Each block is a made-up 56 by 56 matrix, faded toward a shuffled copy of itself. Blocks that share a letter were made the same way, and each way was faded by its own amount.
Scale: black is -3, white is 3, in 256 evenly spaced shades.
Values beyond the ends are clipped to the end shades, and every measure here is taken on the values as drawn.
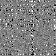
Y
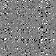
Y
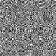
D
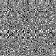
D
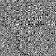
D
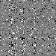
Y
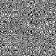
D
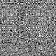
D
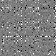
Y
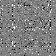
Y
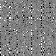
Y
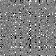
Y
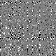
Y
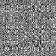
D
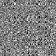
D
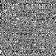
D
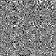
D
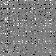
Y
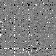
Y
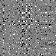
Y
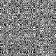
D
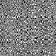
D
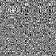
D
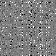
Y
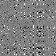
Y
